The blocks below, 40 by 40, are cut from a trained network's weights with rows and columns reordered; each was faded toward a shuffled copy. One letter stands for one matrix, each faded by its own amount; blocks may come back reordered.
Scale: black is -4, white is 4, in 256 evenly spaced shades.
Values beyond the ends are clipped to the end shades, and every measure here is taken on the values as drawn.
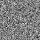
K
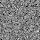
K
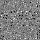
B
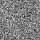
K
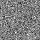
K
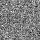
K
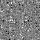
B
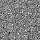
K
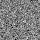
K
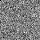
K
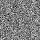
K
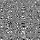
B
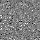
B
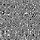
B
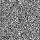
K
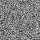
K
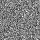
K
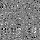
B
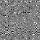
B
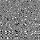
B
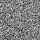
K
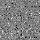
B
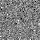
K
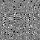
B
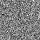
K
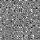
B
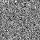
K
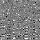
B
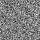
K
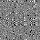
B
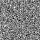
K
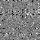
B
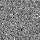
K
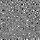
B
